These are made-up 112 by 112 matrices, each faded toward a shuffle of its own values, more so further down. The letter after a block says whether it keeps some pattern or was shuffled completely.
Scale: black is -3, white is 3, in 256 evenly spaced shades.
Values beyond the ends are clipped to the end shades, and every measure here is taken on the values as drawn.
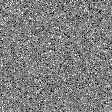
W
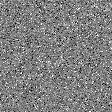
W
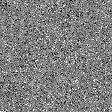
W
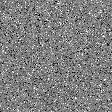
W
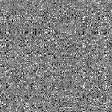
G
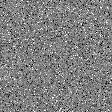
W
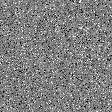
W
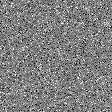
W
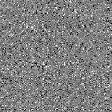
G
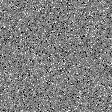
W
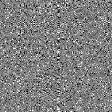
G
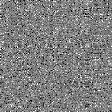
G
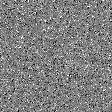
W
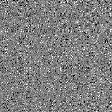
G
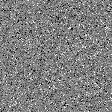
W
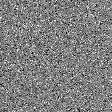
W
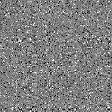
G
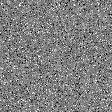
W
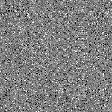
G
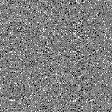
G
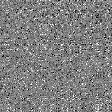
G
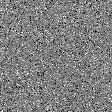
W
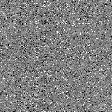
G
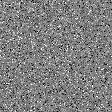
W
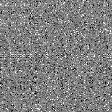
G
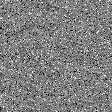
W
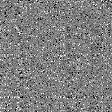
G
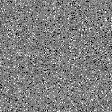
G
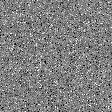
W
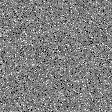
W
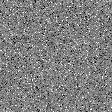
W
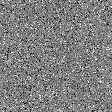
W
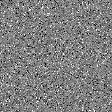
G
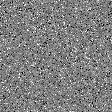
W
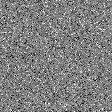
W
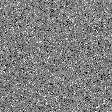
W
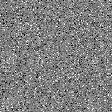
G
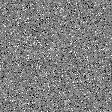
W
